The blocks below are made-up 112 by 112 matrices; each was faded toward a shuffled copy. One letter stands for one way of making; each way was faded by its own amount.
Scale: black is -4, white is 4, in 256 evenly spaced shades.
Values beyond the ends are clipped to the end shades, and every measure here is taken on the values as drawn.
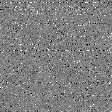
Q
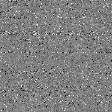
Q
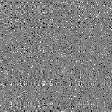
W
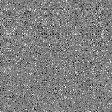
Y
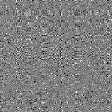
W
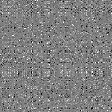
W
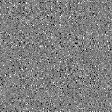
Y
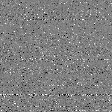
Q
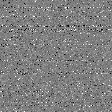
Q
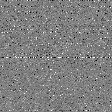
Q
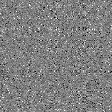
Y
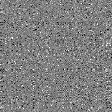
Y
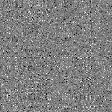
Y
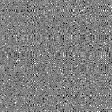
W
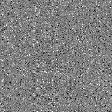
Y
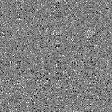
Y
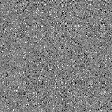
Y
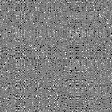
W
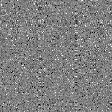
Y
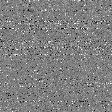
Q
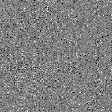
Y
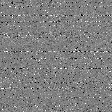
Q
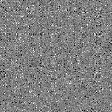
Y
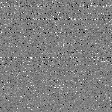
Q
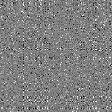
W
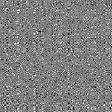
W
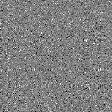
Y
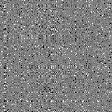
W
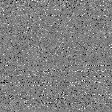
Q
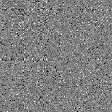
Y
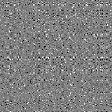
W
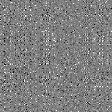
W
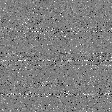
Q
